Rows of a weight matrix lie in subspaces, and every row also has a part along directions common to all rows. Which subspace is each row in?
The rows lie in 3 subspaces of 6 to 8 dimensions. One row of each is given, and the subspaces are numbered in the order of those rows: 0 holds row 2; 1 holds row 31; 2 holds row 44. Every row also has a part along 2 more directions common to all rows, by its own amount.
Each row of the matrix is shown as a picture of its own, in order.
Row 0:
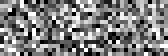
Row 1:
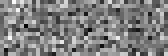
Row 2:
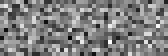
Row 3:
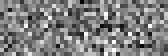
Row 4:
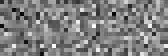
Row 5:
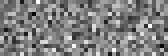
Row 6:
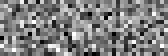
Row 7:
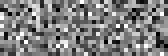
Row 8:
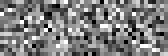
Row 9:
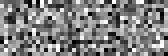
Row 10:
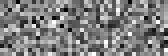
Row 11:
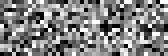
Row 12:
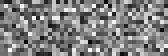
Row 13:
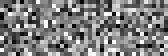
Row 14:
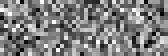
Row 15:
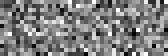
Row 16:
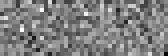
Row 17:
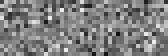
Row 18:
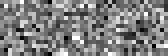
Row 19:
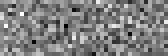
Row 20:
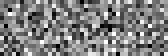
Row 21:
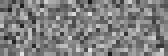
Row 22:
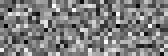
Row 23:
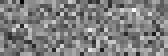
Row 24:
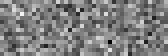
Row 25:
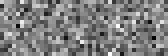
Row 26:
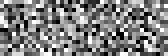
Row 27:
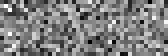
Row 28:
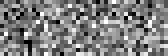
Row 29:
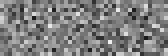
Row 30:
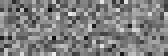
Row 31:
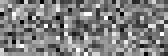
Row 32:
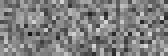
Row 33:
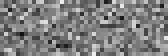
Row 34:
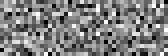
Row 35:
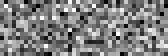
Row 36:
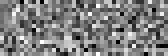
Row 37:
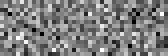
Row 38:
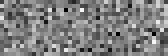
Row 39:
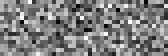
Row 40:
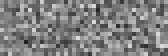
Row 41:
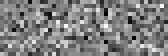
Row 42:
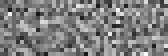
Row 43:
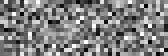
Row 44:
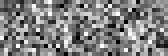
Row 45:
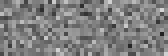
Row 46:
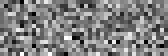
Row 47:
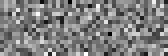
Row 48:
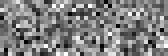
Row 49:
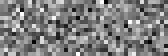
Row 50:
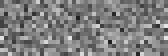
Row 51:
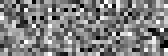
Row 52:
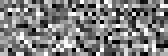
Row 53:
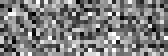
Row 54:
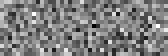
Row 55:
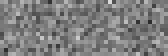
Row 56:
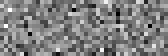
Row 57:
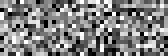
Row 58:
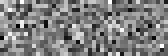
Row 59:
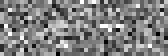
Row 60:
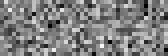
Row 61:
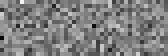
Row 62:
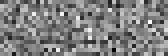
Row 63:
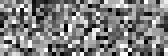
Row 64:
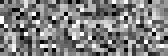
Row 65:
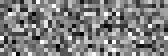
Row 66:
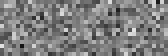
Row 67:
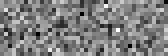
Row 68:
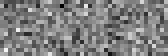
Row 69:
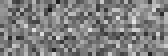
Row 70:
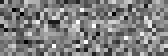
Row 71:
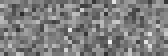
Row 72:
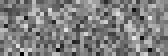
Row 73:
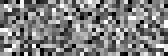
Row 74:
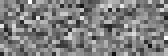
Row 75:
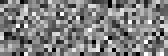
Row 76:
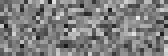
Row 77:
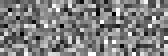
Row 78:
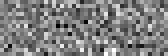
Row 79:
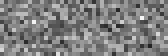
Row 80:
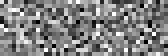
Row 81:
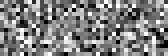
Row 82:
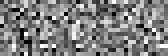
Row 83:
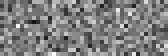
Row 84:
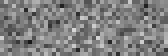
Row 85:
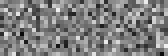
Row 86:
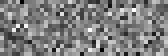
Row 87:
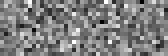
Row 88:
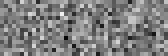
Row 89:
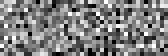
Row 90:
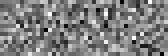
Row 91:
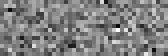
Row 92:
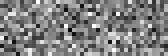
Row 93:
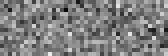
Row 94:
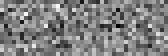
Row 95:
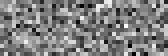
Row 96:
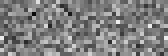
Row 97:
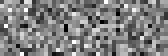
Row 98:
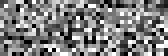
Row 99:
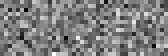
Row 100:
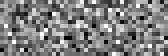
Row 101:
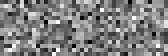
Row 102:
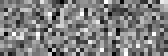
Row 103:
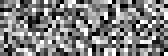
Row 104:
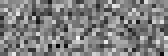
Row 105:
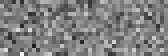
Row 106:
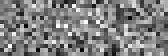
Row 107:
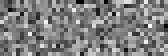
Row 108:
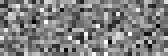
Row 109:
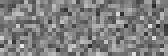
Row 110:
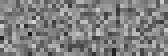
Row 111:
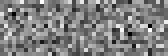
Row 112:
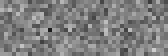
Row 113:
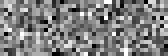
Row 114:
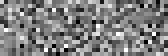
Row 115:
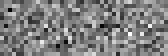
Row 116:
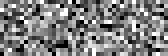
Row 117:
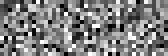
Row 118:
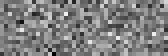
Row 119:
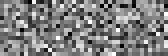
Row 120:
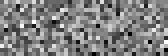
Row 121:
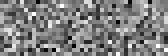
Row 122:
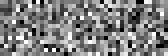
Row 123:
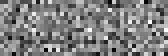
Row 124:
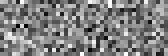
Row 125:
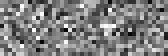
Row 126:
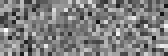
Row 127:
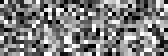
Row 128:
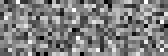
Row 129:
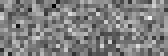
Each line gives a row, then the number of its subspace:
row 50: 0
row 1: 2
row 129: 2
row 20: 1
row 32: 1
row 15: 1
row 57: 2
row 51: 0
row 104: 2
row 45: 1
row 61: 2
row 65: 1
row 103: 1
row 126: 0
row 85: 2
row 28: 0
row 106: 1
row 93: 0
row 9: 2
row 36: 1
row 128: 0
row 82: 0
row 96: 0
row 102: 1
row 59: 1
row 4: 0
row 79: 1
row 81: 0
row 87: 2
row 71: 0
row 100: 1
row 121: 0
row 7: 2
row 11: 1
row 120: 0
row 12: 0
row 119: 1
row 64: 0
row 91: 1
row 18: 2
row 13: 2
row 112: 1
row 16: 1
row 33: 1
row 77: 0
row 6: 1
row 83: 1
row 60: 0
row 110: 1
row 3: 1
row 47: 1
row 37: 2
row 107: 0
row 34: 1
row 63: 2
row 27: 0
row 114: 0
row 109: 1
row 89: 2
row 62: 2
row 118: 1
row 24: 0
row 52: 1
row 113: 1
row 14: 2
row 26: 0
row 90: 1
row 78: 1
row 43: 0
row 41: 1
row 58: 2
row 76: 1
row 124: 2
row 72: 2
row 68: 2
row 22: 1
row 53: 2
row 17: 0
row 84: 0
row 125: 1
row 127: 0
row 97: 2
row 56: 2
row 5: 0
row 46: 2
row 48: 2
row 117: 2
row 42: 1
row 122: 2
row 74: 1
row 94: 1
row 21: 2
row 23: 2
